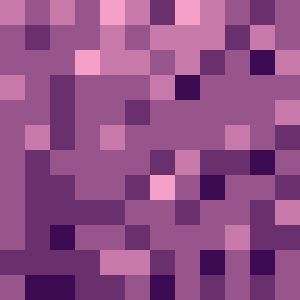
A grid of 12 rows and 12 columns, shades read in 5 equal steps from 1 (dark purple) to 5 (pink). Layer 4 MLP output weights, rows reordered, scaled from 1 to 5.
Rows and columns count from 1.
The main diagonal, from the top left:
4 2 3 3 3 3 2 3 3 4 1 3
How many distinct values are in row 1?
4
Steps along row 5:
same down up same down up same same same same up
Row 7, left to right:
3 2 3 3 3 3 2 4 2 2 1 3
